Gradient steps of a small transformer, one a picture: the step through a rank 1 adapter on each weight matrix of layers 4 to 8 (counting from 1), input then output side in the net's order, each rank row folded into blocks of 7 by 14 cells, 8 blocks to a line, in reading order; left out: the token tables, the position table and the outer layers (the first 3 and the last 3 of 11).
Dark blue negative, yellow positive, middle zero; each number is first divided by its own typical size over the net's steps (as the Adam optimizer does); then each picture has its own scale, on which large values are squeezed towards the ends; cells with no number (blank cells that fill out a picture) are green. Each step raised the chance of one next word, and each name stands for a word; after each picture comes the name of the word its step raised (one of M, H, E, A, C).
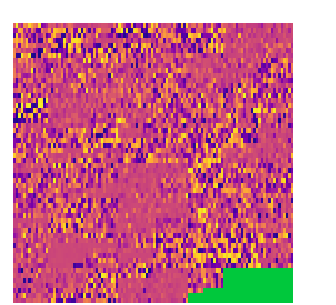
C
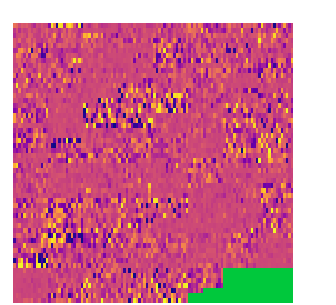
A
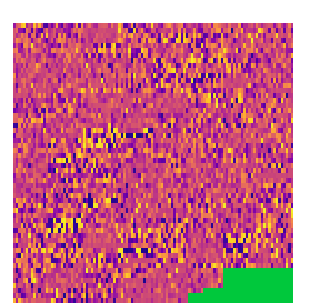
C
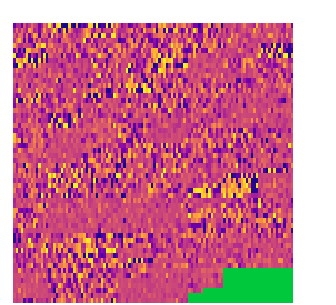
C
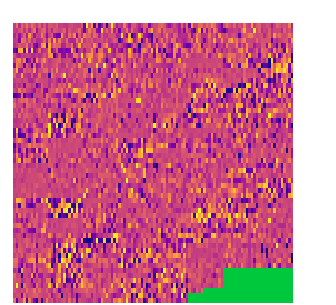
A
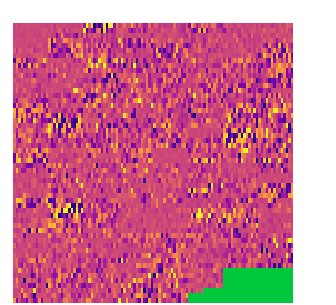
A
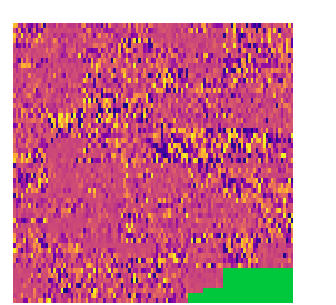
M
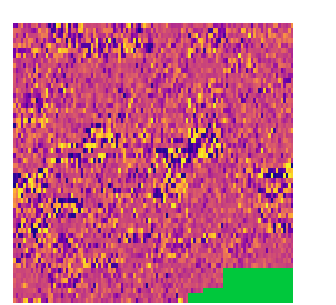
M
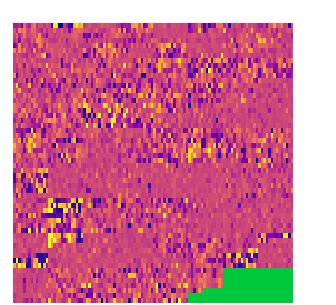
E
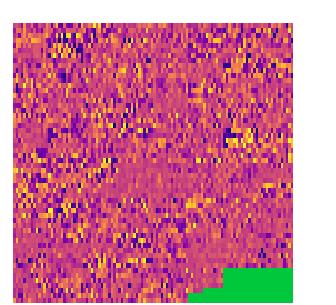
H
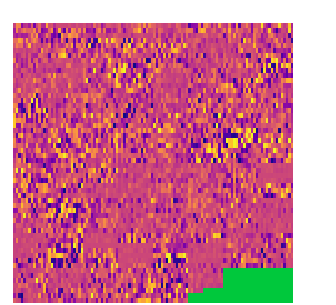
H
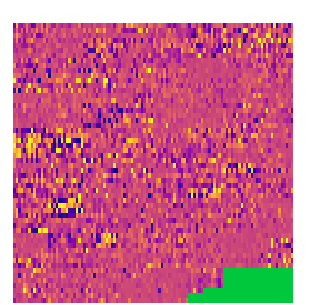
E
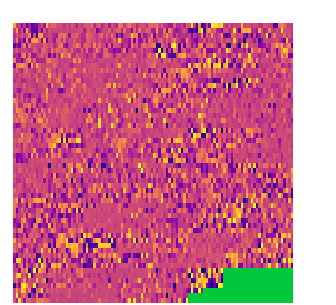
M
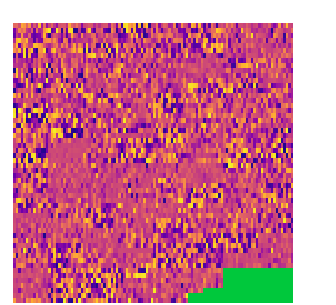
C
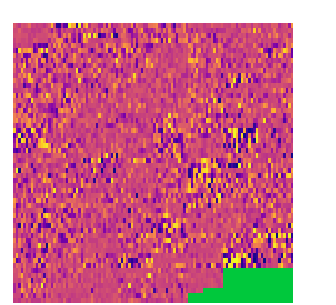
M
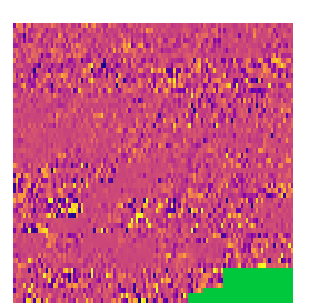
H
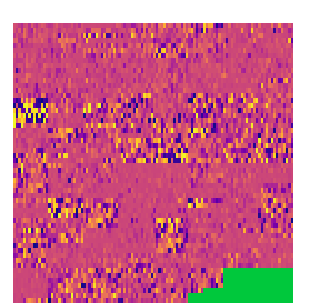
M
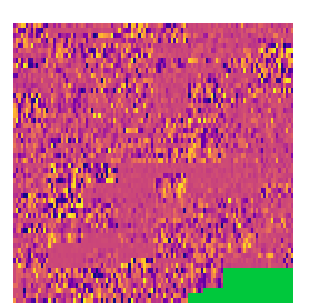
E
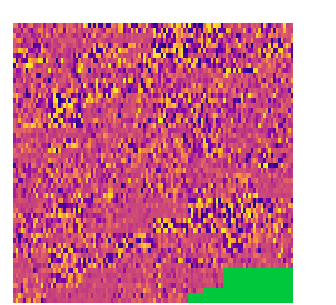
C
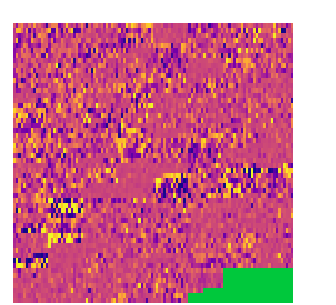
E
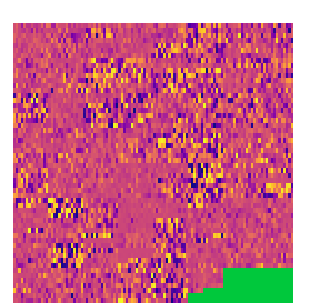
H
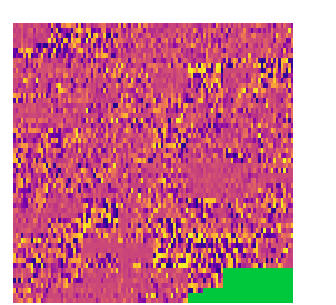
C
